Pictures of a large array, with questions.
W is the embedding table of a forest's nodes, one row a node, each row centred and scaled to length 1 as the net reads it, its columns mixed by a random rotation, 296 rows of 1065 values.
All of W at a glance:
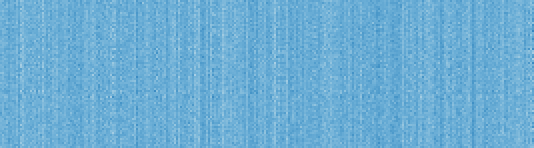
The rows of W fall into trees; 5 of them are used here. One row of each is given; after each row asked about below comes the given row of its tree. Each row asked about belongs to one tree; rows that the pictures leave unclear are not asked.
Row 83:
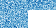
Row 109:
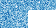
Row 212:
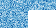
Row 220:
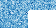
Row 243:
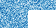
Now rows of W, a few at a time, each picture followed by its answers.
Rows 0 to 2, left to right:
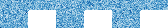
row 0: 220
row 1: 212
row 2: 220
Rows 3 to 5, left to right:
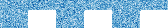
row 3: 83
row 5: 243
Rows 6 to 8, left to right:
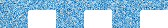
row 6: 243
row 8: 220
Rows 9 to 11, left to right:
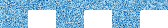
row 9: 83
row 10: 243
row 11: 212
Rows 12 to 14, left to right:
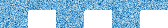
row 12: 83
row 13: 212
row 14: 243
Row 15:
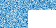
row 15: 83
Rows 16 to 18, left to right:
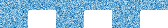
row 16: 83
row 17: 243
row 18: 220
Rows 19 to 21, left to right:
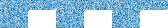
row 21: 109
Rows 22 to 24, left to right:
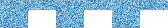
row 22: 212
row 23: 243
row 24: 83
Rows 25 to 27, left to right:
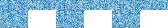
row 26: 220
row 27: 220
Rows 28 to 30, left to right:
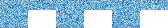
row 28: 83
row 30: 212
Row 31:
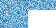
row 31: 220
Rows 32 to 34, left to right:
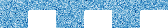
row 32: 212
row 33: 243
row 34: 83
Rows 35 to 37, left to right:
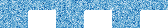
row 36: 220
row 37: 220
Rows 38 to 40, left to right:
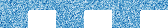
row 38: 212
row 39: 243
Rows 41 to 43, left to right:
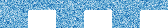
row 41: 83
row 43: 243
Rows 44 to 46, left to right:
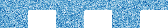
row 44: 243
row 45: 243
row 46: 212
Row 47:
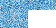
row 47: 83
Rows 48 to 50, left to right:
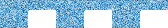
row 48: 83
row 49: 220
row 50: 220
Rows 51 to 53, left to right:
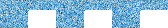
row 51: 220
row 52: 220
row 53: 243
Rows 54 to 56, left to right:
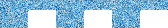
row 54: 243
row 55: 243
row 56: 212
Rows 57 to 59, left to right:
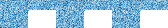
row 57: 220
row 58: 220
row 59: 220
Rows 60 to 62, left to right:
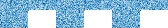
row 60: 212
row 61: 83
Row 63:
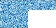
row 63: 220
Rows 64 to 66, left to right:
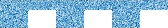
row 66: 243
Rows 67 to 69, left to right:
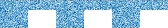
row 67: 243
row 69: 243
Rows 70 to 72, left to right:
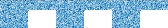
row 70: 220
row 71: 220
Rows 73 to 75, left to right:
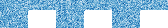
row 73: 243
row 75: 243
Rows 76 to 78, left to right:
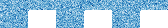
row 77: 212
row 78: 212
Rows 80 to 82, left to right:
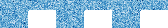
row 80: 243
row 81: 220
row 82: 220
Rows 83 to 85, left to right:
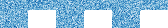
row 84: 220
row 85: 243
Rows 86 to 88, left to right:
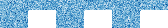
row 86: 212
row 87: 243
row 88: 220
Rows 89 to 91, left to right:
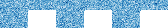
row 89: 243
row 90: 212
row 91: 212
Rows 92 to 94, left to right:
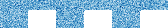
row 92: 83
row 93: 243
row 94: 83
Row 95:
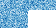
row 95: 212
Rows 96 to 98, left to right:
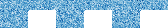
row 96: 220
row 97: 220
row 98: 220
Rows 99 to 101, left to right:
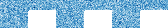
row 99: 220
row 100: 243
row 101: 83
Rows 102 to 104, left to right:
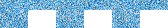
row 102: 243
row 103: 83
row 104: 83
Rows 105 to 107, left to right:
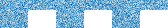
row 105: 243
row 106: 83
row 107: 243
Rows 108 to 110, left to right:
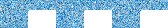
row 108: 220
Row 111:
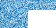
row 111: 243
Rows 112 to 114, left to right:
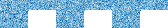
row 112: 220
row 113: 212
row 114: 220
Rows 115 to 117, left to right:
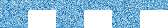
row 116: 83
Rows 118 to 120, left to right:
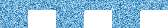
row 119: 243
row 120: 220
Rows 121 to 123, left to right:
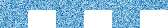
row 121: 212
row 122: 243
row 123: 83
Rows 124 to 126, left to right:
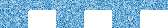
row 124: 220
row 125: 212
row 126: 220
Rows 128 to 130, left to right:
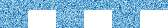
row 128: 220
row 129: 83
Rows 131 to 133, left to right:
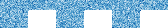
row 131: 83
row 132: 83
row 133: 220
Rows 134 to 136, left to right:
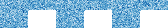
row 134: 83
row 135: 220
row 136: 212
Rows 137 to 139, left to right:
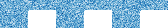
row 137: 243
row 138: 243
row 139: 212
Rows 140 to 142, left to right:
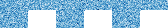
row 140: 243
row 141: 220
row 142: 243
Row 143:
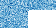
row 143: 83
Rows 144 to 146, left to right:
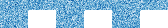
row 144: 83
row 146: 243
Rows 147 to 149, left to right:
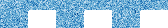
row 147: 212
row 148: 243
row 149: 83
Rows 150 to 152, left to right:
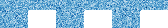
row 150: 243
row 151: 243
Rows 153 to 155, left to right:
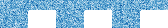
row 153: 212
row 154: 220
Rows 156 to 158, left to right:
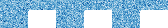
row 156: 220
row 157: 109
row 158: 212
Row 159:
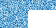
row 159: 220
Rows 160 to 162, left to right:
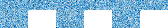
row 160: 83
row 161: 83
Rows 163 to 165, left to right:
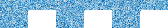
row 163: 243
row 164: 212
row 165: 220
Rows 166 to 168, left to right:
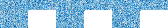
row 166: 83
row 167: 220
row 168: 243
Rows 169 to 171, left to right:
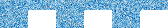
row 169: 243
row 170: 83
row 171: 220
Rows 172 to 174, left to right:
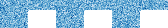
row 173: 243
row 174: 83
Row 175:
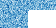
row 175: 220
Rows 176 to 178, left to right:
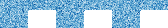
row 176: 83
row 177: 243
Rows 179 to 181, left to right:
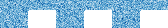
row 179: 83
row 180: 220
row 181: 220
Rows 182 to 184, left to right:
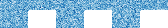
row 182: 220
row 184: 83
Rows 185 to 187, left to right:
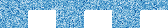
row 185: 220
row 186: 220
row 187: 83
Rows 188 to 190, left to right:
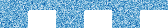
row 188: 212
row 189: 243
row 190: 243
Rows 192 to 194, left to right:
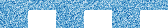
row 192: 243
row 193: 243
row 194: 243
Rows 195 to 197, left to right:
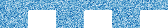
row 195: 243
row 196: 243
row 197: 243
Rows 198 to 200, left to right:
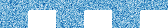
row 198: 212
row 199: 83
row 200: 243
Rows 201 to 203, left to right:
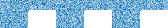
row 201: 212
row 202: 220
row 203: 220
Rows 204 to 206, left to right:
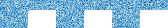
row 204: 243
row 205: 220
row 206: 83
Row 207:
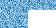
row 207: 83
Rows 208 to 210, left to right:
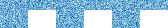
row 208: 83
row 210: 243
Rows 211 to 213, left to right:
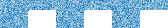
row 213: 243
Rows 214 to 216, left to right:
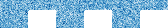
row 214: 220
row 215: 83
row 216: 220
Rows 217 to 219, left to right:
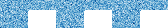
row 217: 220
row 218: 83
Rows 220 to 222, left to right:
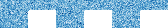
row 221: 243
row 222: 83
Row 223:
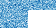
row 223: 83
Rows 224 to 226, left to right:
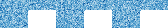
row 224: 243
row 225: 220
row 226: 220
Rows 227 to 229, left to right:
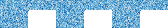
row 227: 220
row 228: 220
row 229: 220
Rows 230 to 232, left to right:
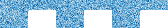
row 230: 83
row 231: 243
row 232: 243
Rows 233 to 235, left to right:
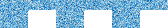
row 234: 83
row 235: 243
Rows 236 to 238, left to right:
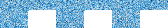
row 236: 83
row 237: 212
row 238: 83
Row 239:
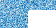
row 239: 212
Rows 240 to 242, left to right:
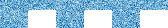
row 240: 83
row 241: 212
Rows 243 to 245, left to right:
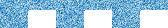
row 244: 220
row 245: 243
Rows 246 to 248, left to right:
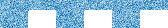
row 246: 212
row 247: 243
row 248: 83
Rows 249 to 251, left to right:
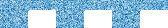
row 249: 220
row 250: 220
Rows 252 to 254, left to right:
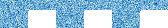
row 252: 220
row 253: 243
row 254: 212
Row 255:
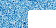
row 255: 243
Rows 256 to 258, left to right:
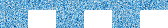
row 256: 83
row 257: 220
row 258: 83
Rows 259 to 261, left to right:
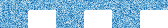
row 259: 220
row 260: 243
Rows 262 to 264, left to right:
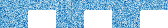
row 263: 220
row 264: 243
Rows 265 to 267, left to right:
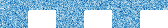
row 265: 212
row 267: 220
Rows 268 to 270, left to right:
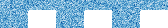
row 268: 212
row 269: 83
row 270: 243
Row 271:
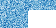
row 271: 212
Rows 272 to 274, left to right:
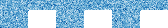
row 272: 220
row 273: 83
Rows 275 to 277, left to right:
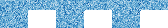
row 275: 243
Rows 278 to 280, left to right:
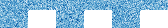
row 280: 243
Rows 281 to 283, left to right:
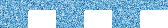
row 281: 220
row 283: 243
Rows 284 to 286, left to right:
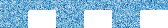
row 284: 220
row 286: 83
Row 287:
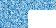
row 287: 220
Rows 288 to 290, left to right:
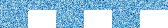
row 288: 220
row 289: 83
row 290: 243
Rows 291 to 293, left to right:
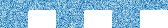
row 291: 212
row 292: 212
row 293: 83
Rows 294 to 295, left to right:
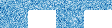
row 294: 243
